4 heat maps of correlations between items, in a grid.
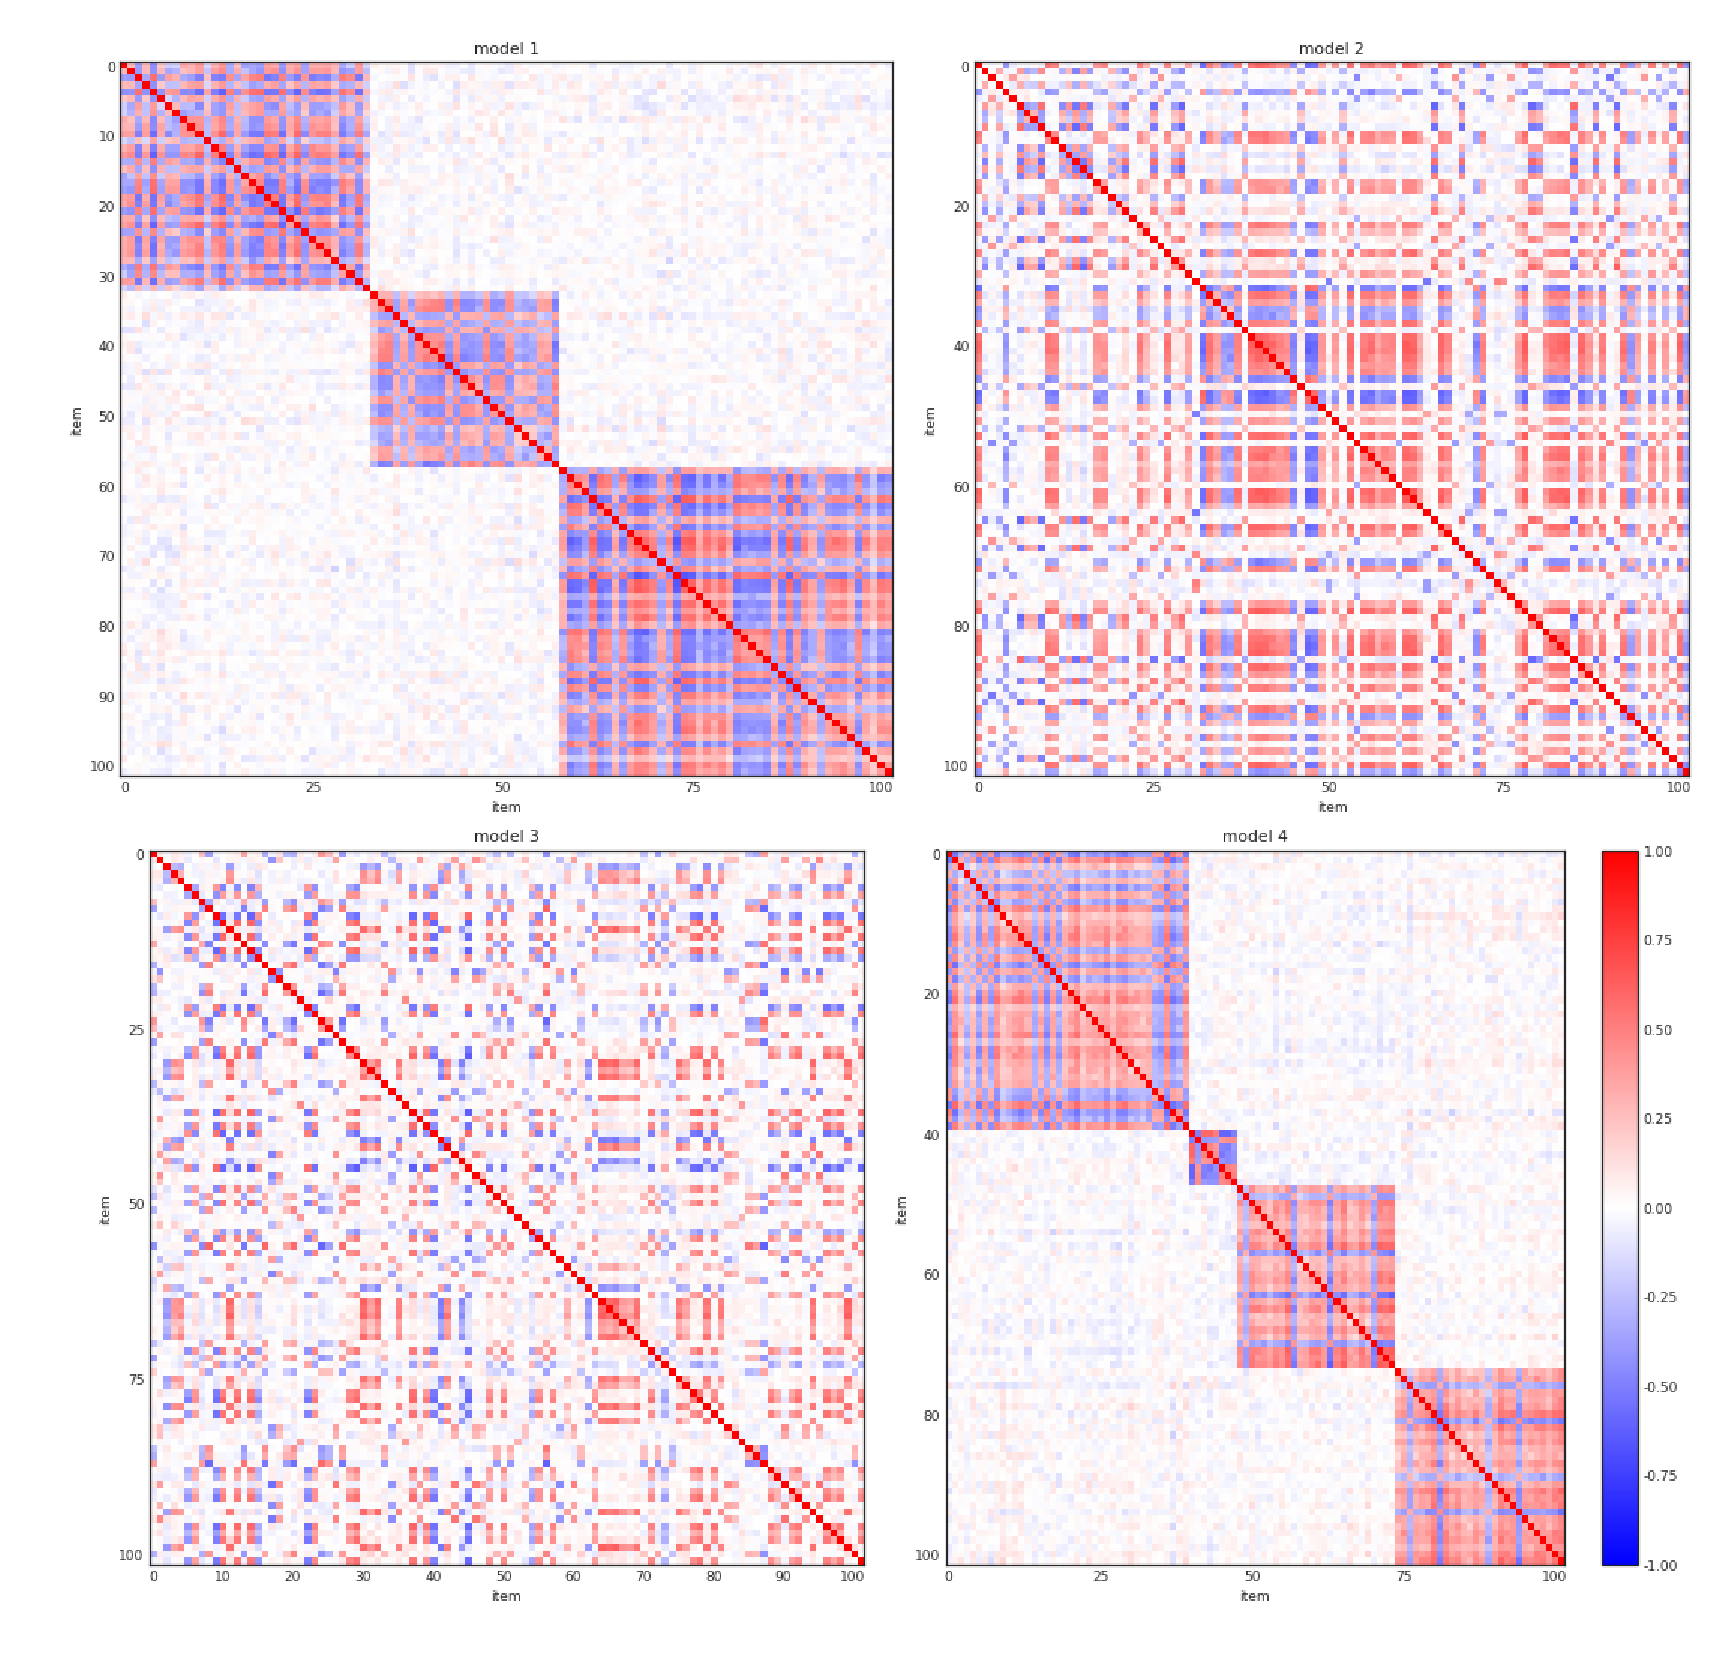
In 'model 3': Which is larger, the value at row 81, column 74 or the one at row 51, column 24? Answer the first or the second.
the first
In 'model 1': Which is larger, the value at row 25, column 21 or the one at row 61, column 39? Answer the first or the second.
the second
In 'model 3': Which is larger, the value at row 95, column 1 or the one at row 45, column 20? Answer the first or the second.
the first
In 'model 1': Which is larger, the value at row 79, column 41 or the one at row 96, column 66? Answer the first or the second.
the first
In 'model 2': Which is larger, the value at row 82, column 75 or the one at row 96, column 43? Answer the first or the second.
the second
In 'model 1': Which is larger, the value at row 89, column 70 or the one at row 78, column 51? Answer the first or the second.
the second
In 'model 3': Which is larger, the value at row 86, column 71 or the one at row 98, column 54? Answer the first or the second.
the first
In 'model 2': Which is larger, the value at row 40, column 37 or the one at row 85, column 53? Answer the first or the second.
the first
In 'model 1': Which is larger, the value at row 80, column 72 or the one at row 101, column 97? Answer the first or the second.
the first
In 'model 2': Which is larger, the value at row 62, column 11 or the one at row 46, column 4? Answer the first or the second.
the first
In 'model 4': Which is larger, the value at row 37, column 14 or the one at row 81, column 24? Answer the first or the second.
the first
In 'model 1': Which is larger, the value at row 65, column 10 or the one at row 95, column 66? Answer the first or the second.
the first
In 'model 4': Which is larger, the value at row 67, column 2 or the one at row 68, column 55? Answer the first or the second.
the second
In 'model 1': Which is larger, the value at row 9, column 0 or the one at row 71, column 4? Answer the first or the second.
the first
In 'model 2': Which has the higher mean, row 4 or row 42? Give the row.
42
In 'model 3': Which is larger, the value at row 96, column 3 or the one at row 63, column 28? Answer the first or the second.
the second
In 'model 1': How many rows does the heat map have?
102
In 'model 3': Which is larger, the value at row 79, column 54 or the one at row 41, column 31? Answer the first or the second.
the first
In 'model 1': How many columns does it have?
102
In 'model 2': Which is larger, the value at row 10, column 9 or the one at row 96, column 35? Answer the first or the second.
the first
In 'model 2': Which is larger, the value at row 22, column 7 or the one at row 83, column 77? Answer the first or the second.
the second
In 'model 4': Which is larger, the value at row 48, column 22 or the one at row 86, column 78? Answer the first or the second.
the second
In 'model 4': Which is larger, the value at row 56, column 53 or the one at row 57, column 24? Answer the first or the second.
the first
